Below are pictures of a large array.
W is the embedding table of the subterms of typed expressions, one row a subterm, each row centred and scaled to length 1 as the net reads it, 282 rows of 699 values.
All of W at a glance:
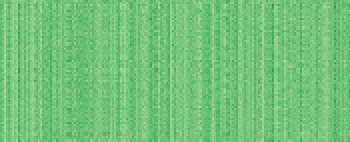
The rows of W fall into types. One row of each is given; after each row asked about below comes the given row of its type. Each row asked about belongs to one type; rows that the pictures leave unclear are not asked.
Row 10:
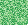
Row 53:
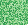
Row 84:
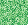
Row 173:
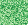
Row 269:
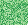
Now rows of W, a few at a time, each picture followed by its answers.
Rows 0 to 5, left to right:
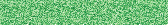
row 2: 10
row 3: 53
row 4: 173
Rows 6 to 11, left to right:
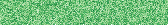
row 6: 10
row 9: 84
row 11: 84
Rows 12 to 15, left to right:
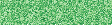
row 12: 269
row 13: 173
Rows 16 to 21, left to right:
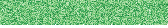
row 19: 269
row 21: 269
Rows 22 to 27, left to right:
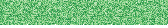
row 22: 53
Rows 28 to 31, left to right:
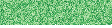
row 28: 269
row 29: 84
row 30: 84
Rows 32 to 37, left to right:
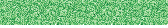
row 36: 10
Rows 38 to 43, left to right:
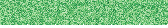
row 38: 10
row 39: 10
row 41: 84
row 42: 269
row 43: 173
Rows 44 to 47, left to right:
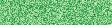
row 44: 84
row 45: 173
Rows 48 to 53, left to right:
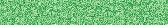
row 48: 84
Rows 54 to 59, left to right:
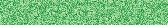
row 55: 173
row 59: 269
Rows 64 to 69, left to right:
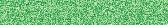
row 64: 84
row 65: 53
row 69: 53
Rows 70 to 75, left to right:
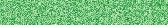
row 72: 10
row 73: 84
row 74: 173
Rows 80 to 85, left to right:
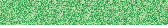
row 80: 269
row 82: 84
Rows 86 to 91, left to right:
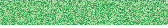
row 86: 10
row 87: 53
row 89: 269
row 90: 10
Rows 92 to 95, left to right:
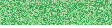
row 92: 10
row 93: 173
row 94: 269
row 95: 173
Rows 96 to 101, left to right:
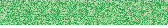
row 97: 53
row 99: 10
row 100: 10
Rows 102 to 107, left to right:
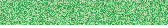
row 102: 269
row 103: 10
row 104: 173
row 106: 53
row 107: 84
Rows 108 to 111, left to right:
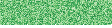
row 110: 173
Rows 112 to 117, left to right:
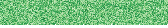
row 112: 10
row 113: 173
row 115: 269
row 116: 269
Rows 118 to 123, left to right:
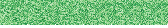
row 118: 173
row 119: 10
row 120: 53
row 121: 269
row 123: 269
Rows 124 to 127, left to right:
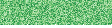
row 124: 84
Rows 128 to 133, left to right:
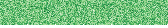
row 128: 10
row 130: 84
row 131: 269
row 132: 10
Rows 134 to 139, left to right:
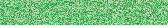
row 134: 10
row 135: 269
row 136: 53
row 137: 53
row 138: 173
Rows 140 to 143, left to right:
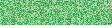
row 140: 10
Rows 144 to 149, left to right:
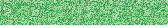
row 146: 84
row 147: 84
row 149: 10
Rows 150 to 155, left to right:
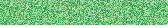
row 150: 10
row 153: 10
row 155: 10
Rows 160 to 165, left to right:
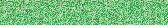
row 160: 84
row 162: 84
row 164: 269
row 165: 269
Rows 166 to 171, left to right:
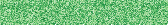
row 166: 269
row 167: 173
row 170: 10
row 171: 173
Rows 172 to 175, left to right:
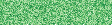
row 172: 53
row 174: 10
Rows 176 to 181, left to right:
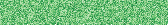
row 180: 84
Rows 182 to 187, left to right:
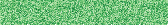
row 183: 10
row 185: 84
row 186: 84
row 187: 269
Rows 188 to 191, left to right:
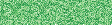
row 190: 10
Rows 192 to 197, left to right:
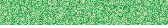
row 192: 84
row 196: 173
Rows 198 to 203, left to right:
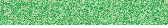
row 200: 10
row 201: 10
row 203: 173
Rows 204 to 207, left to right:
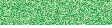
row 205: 10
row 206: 53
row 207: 10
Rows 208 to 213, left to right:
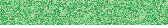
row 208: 53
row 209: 84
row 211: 173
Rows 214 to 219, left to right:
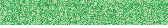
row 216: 269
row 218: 269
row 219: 269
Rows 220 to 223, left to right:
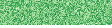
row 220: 173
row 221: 269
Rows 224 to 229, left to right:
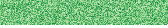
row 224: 269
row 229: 84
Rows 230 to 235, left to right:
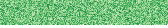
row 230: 10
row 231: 84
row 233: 53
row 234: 173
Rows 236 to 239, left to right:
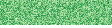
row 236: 53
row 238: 269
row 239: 84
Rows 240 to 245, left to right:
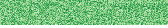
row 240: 10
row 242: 10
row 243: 53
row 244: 269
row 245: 269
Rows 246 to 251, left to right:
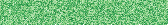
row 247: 84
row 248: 173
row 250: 53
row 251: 10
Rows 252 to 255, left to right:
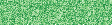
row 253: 173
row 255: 84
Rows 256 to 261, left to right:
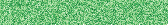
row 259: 10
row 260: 269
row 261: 53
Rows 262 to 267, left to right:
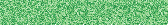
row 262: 10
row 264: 173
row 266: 173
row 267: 173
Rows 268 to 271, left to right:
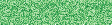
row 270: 53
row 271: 173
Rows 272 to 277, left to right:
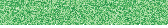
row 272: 173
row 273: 53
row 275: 173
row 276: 173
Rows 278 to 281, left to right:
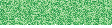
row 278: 53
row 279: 53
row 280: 10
